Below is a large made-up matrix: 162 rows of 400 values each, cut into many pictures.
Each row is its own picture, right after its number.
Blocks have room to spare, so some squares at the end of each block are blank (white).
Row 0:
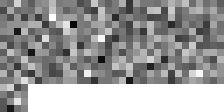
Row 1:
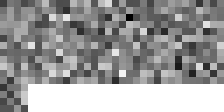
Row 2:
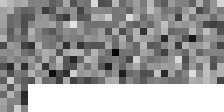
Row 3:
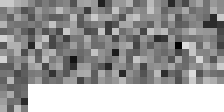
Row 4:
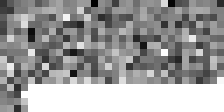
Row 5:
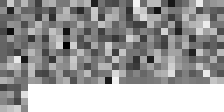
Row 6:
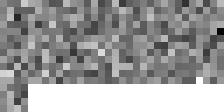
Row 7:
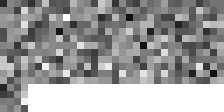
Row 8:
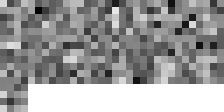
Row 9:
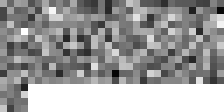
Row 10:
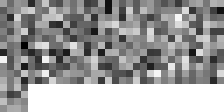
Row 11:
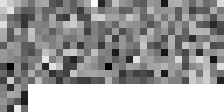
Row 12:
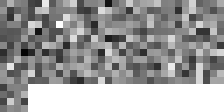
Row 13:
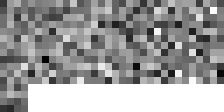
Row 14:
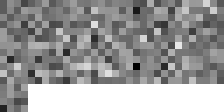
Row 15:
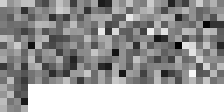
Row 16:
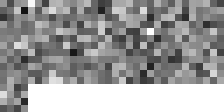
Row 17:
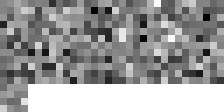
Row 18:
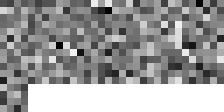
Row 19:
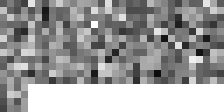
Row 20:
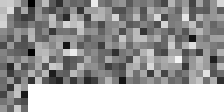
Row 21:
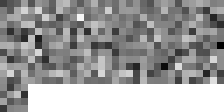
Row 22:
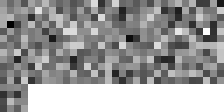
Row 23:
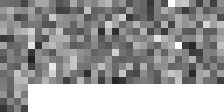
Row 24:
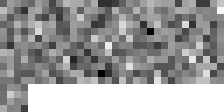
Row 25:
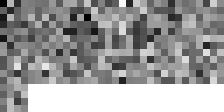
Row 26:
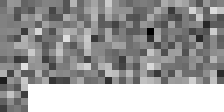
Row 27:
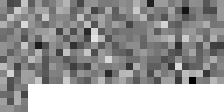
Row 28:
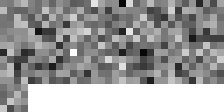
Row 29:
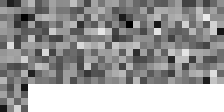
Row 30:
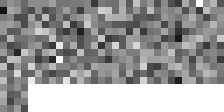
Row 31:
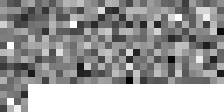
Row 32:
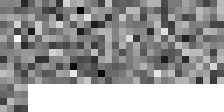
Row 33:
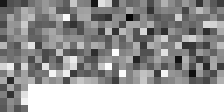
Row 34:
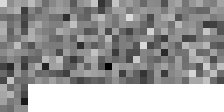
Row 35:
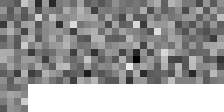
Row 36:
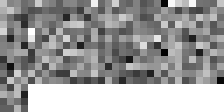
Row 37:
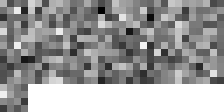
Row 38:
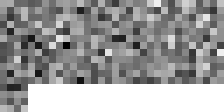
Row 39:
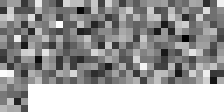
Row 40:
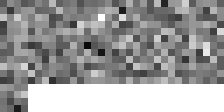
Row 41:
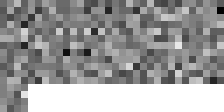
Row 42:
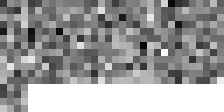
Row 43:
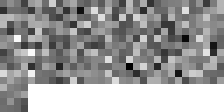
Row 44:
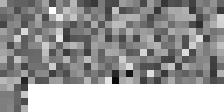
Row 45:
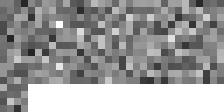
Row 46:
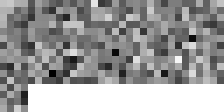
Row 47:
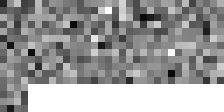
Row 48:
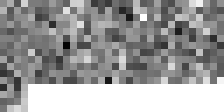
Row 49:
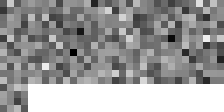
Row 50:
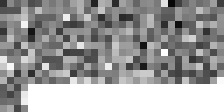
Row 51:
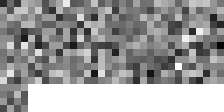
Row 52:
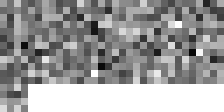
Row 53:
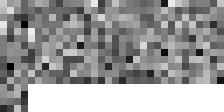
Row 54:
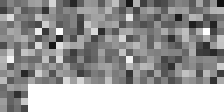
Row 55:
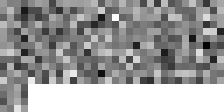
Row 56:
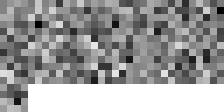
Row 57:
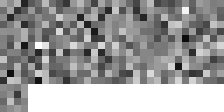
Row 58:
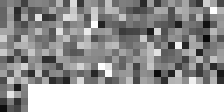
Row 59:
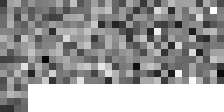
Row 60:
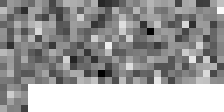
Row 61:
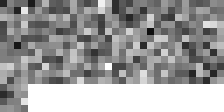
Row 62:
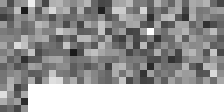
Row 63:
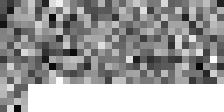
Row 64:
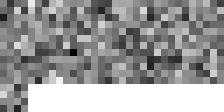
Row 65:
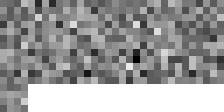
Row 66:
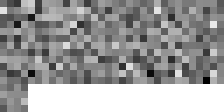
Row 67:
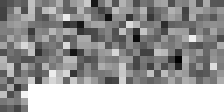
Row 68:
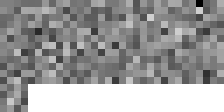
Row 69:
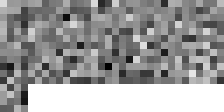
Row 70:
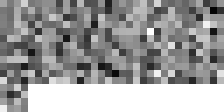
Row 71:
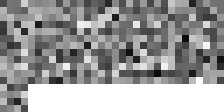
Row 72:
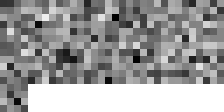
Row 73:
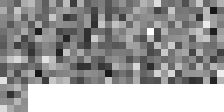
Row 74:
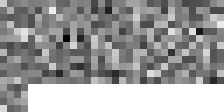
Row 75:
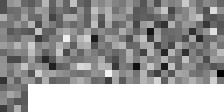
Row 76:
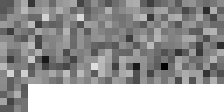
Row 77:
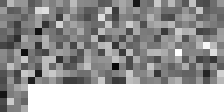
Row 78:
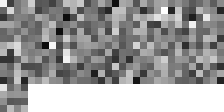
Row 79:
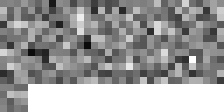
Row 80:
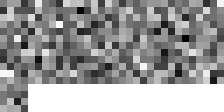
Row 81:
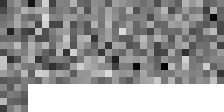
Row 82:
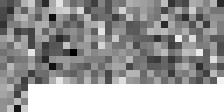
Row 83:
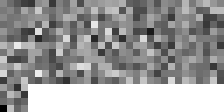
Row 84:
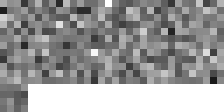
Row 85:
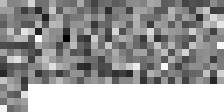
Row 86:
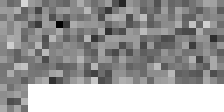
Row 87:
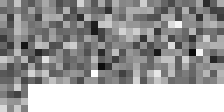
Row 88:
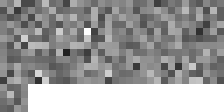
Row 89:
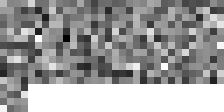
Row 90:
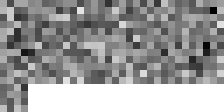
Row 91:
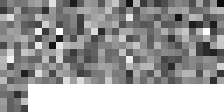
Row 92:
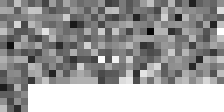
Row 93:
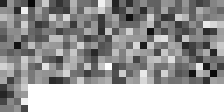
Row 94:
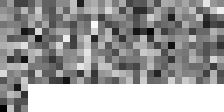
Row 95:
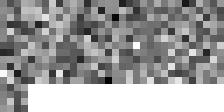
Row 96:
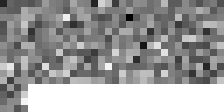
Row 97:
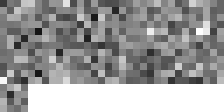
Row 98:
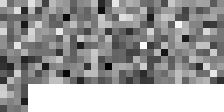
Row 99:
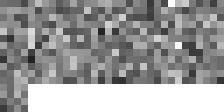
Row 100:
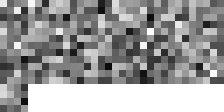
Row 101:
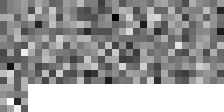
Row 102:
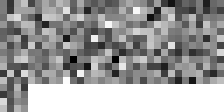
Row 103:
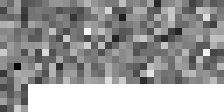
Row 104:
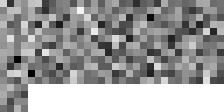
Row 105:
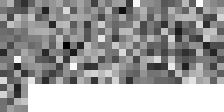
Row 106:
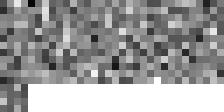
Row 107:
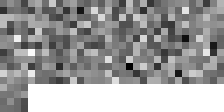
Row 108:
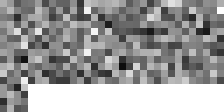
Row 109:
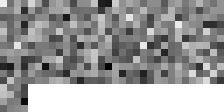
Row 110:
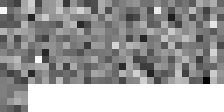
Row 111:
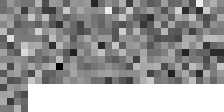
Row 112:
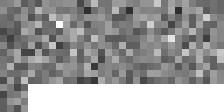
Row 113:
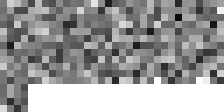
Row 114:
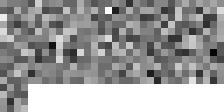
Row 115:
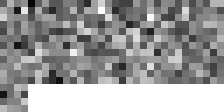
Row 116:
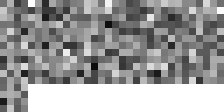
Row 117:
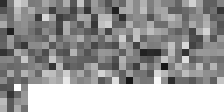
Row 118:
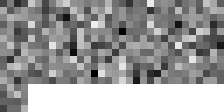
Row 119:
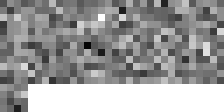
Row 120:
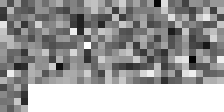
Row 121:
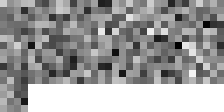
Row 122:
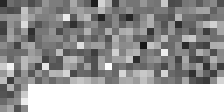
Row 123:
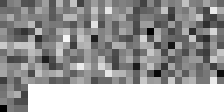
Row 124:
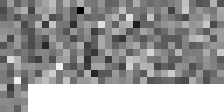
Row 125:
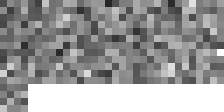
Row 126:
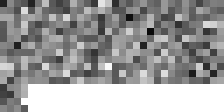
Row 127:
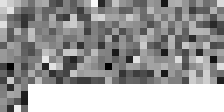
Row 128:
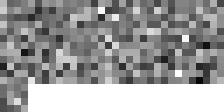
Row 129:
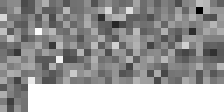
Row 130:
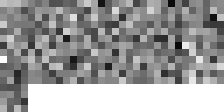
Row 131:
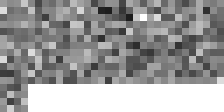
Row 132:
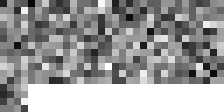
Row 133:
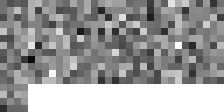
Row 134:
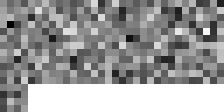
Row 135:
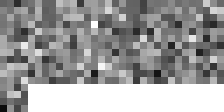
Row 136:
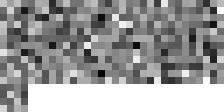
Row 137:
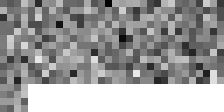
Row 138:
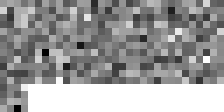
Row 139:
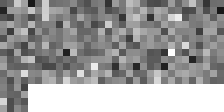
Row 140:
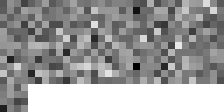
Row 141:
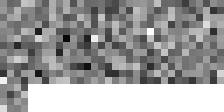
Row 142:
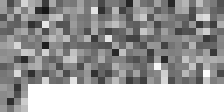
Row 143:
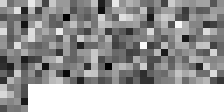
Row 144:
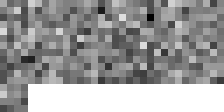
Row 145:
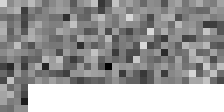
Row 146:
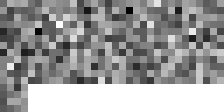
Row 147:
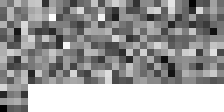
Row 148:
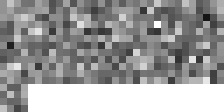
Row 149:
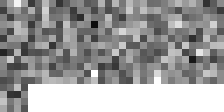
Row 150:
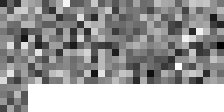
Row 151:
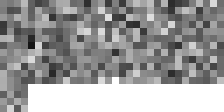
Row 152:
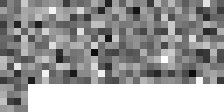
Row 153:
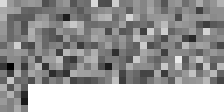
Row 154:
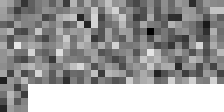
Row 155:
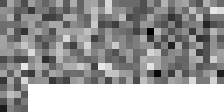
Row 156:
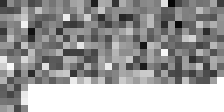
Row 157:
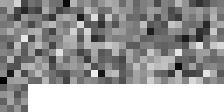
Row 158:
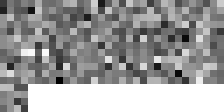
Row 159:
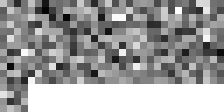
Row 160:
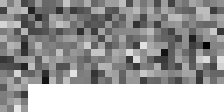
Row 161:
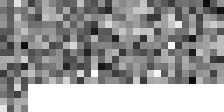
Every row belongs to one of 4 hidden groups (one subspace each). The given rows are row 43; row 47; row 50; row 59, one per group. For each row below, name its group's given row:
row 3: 50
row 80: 43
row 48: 47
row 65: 43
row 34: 50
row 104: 47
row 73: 59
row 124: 47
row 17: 43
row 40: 43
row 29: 43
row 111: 47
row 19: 59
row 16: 50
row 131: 47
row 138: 43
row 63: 50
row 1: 50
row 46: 50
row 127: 50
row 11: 50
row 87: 59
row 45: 47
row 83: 59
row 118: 59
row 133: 50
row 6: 43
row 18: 47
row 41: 59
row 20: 50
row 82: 50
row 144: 50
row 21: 59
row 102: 59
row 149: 59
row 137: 43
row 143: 50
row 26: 59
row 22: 47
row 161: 59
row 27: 59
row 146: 47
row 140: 59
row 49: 47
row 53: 50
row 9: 59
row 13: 59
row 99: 50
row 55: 43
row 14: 59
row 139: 59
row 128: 43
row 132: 50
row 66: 43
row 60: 43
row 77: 47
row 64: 50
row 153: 50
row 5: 47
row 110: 43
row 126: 50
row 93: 50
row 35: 43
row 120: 43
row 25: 47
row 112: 47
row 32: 43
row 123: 59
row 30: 47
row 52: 59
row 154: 59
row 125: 47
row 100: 50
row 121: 50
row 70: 59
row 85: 59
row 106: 59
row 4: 50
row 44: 59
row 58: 59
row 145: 50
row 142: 47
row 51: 59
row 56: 43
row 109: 50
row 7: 50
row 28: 47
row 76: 59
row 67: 50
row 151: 50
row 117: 59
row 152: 43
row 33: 50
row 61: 50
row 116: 59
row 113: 43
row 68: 47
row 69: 50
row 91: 47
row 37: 50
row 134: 47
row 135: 59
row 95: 43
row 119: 43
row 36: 50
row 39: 43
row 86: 47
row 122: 50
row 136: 43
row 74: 59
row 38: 47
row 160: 43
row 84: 43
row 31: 43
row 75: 59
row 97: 59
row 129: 47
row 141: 59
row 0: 47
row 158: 43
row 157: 59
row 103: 43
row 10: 59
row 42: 50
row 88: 59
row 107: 43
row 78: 47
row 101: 43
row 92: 43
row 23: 50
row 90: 43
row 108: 59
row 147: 47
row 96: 50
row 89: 59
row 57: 59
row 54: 47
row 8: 47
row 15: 50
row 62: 50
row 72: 43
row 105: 47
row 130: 50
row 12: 47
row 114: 47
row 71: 43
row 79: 43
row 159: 47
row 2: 50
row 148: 43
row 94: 59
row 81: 59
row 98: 50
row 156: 50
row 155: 59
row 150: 59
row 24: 43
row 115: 50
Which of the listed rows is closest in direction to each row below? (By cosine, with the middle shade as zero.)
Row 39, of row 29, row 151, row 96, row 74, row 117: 117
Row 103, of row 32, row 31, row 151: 31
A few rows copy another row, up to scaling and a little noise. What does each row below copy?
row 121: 15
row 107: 43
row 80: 39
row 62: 16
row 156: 50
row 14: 140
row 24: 60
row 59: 13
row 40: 119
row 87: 52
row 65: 35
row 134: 22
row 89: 85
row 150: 51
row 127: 11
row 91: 54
